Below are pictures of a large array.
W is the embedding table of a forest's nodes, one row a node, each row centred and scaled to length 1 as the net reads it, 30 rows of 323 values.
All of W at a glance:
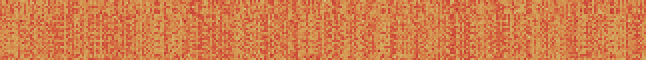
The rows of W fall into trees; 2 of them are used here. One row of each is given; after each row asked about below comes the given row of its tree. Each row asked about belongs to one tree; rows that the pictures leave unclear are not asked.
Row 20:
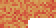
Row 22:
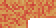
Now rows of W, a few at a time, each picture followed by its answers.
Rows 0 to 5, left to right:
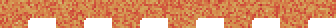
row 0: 20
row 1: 20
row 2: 20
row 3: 22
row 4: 20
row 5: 20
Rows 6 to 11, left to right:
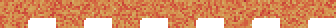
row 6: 20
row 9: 22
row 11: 22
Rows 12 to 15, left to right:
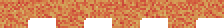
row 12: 22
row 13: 20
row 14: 22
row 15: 22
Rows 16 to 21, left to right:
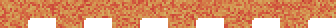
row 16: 20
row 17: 22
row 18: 22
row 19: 22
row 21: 22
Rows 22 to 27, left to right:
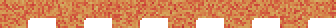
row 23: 20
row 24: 22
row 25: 22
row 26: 22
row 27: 20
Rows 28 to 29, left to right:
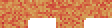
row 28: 20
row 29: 22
